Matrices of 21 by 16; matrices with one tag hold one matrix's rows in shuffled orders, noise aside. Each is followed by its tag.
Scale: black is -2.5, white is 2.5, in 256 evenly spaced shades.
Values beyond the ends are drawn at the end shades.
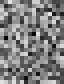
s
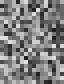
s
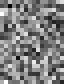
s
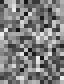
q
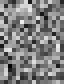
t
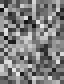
t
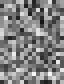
q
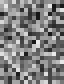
s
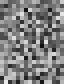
q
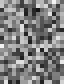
q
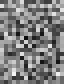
q
